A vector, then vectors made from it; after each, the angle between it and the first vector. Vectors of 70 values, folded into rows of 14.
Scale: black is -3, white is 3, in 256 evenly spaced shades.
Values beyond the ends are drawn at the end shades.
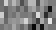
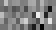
nearly parallel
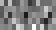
partly opposed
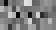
orthogonal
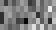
nearly opposite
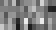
partly aligned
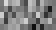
nearly parallel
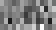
partly opposed
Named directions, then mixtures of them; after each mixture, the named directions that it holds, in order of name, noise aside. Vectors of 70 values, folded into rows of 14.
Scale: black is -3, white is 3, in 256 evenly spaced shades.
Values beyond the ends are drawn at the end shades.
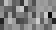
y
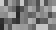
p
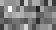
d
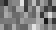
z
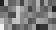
p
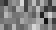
z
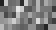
p, y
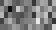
d, y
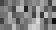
y, z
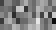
y, z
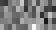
z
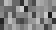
y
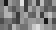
p, z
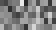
d, z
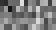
d, z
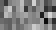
d, z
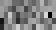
p, y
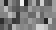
p, z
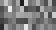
d, y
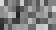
p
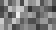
d, p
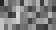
p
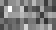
d, z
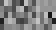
y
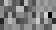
y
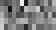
d, y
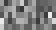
y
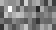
d
